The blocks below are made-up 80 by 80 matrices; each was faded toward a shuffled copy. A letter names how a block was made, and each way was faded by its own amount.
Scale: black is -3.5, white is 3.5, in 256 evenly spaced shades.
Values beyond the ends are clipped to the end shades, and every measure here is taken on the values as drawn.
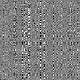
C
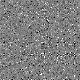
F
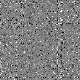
F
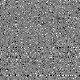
F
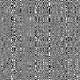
C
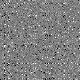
F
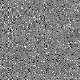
F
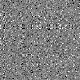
F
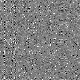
F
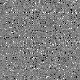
F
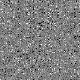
F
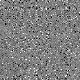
F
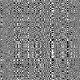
C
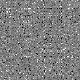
F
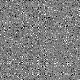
F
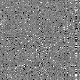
F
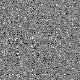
F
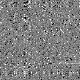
F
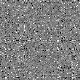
F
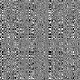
C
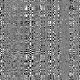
C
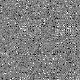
F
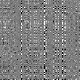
C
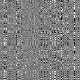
C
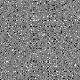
F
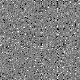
F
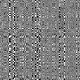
C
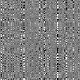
C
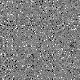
F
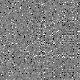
F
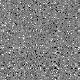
F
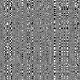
C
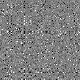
F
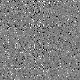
F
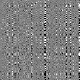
C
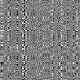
C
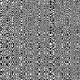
C
